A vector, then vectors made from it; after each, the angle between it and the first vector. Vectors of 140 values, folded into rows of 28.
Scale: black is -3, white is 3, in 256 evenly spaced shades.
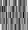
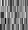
partly opposed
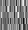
orthogonal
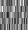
partly opposed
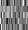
orthogonal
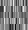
orthogonal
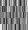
nearly parallel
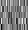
orthogonal
